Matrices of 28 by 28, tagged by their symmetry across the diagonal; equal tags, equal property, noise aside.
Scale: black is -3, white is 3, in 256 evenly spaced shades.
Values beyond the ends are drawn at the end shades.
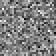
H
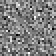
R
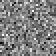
H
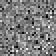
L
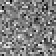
R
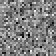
H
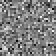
R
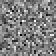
R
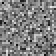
L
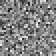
L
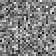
H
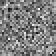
L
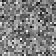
R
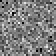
L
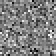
R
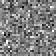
H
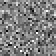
H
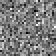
H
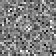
L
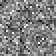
L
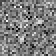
L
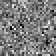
H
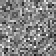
L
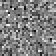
R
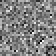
L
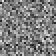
R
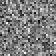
H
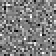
R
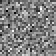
H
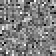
R
